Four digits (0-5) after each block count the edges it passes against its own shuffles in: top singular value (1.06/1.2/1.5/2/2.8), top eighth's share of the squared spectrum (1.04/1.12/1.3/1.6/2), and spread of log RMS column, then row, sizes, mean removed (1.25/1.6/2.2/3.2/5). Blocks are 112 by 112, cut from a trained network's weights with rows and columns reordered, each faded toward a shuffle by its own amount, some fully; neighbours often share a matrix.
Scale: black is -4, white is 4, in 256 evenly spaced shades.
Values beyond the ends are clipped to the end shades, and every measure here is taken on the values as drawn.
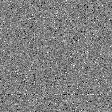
3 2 1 1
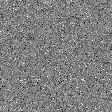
1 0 0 0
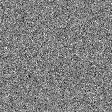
0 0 0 0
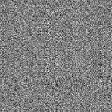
4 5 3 2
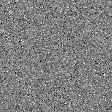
1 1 0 0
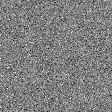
0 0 0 0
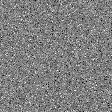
0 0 0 0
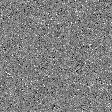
0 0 0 0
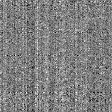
4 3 1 3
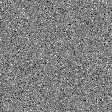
0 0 0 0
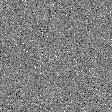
0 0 0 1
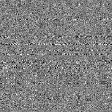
3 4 1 3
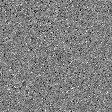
1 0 0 0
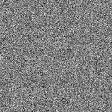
3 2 1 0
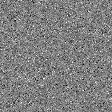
1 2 0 1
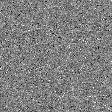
1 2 0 1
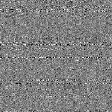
3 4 1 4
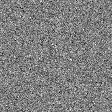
2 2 0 0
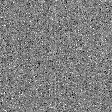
1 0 0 0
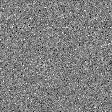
2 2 0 0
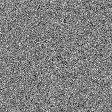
2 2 0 0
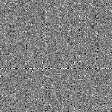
4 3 3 2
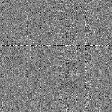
4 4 3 2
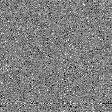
3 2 1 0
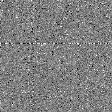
3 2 2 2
